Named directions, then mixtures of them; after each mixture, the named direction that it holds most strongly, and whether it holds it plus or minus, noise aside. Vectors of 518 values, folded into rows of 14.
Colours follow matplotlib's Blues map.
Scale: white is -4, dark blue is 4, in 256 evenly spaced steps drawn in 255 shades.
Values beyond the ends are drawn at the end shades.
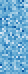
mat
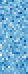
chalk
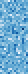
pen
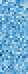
chalk, minus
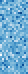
chalk, plus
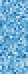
chalk, minus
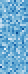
pen, plus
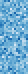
pen, minus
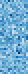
pen, minus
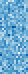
mat, plus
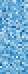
mat, plus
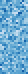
mat, plus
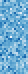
chalk, minus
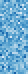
chalk, minus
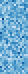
mat, minus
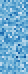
mat, minus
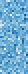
pen, plus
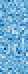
pen, minus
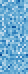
mat, plus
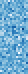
pen, plus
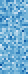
mat, plus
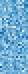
mat, minus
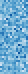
mat, minus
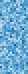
pen, plus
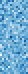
chalk, plus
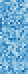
mat, plus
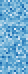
pen, plus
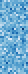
pen, plus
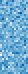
chalk, plus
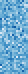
mat, plus
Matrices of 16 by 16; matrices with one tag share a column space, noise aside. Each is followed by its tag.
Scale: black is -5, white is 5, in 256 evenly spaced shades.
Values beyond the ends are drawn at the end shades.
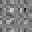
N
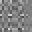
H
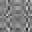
H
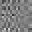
H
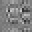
N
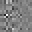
H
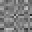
H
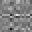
H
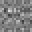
N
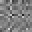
H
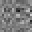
N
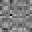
H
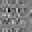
N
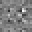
N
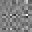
H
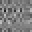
N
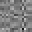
H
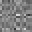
H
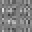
N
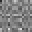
H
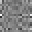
H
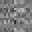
N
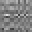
H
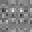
N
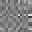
H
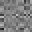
H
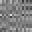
H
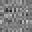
N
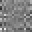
H
